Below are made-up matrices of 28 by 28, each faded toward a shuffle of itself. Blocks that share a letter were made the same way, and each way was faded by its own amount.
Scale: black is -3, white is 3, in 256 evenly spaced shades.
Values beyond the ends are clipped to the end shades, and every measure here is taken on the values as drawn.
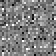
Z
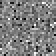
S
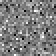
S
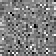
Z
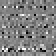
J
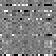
J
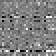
J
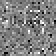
Z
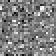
Z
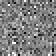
Z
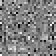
Z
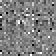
Z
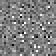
Z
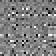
J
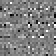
J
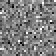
S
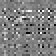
J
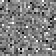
S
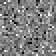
S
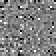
Z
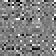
J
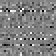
J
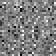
Z
